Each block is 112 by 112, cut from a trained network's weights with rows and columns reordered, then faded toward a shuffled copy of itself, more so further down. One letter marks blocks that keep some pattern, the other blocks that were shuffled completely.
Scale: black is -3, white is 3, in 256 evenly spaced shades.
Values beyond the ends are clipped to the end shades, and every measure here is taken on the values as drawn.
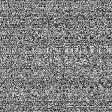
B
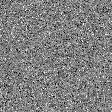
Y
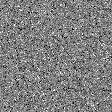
Y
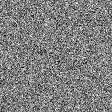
Y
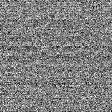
B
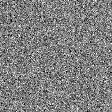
B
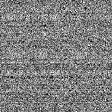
B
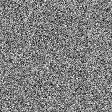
Y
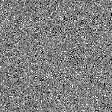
B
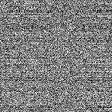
B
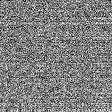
B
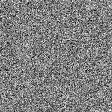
B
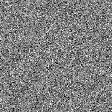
B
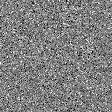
Y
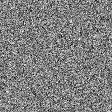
Y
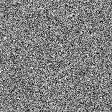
Y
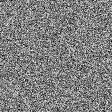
Y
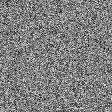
Y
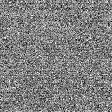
B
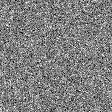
Y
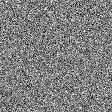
Y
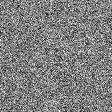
B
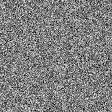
B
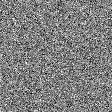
Y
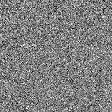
B
